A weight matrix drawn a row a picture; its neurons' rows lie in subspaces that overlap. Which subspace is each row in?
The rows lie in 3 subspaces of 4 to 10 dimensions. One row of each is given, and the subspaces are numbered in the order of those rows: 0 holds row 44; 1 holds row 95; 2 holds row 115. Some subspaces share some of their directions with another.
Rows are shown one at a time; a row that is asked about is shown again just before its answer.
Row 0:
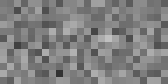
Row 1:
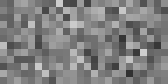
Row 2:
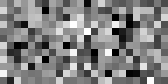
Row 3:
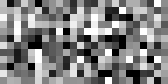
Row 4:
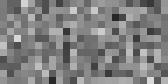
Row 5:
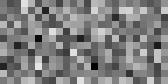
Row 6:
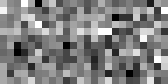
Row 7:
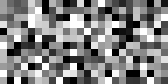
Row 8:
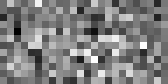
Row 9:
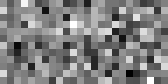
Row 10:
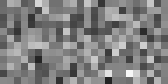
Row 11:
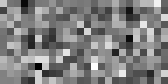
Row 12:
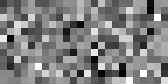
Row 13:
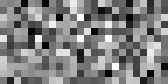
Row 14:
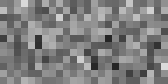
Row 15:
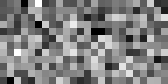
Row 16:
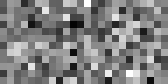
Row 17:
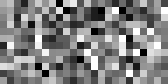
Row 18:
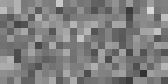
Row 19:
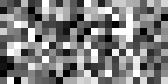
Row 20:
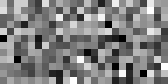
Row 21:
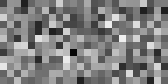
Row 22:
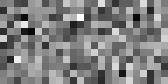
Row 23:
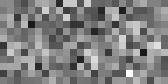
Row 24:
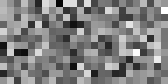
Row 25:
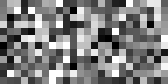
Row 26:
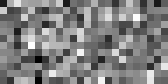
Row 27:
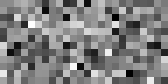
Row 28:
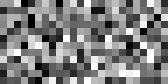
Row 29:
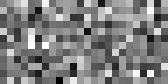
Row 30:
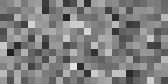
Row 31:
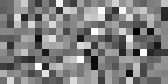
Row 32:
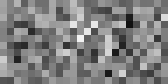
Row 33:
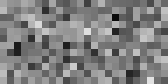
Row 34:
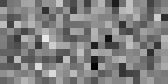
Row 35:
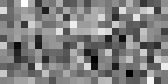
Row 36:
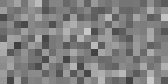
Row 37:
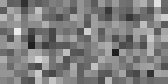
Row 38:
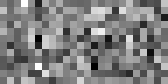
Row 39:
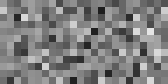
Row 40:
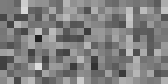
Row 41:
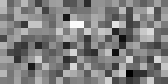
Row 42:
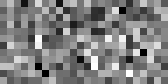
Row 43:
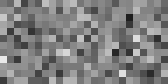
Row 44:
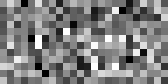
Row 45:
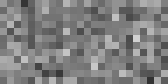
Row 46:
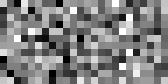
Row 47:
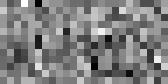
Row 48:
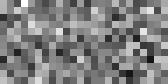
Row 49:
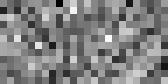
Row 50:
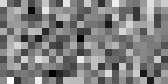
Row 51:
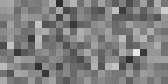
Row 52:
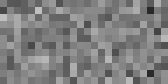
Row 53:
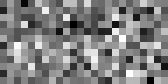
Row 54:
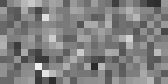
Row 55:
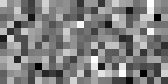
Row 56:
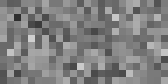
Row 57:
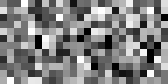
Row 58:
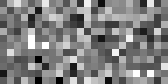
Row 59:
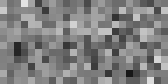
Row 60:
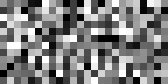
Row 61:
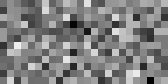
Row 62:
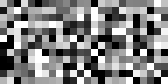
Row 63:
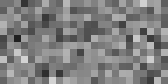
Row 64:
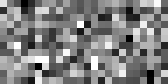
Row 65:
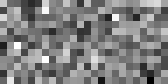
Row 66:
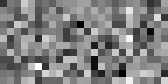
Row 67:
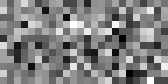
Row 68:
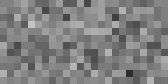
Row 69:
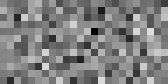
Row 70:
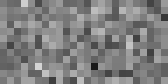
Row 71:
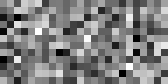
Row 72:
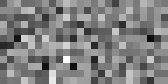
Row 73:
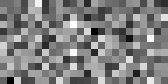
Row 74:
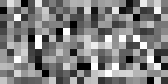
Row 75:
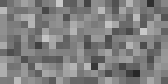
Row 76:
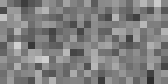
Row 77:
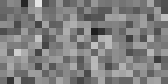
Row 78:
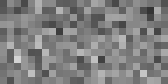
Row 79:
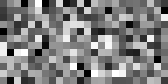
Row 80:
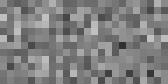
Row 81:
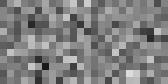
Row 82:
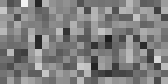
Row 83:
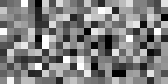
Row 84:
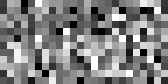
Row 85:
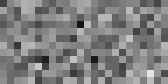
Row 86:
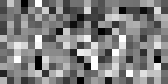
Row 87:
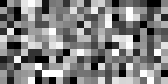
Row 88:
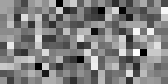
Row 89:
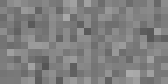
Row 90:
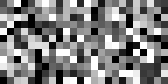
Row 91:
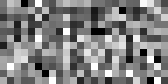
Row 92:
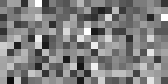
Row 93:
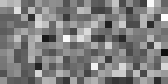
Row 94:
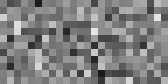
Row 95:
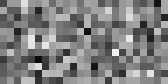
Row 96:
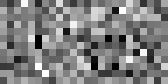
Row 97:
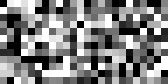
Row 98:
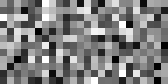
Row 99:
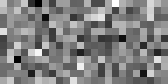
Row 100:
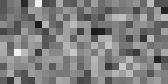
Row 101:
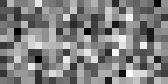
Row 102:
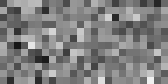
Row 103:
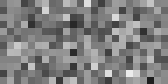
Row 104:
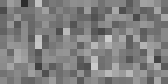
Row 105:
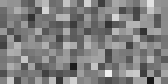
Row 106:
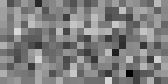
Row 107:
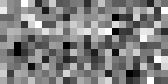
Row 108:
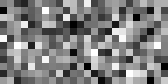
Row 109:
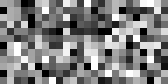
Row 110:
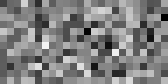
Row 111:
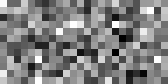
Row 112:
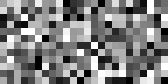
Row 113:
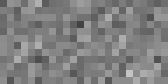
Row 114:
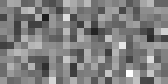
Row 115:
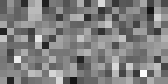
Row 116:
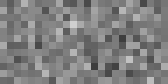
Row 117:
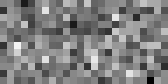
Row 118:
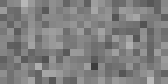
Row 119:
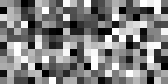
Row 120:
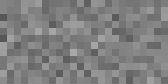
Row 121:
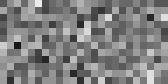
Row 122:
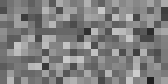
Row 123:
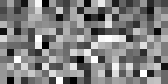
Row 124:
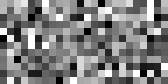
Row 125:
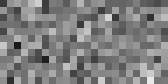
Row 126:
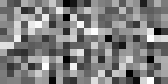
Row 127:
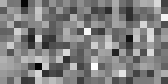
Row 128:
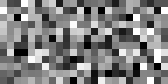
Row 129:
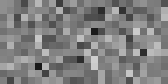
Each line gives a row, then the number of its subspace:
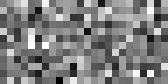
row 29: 1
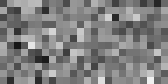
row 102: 2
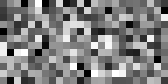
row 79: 0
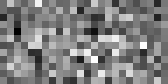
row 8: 1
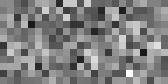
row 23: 0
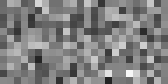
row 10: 1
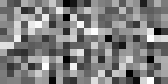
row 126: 2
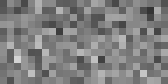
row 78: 2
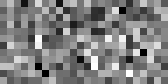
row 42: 0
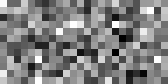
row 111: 2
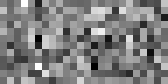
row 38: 1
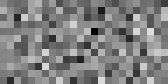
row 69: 0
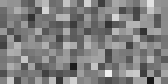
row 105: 2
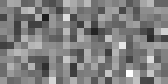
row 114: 2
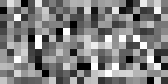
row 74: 0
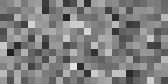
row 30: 0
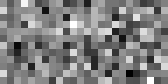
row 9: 0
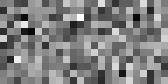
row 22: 2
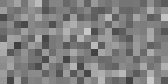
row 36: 1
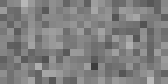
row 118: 1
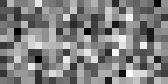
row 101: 1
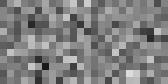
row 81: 2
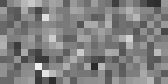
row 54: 2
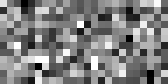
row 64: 1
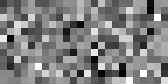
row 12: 1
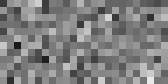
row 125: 1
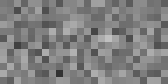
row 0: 2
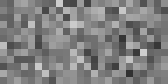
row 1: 0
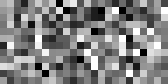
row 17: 0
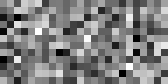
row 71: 2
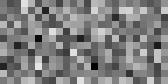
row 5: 2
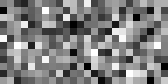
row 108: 2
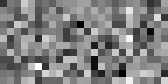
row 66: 1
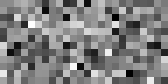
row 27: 0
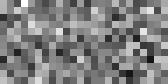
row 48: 2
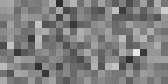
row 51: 0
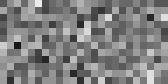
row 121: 1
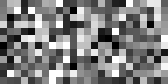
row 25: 2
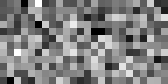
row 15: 0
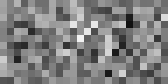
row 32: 2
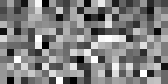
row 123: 1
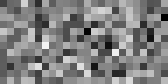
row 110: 2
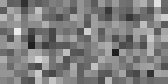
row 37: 1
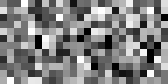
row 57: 2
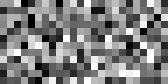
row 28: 2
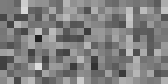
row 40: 2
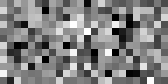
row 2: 2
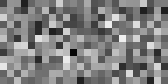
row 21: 2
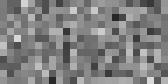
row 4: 2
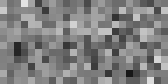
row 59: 0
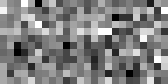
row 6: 0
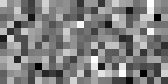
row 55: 1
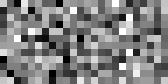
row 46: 2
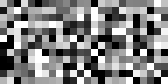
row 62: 2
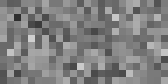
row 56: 0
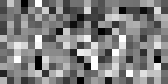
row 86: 2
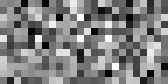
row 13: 2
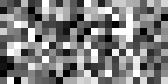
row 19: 2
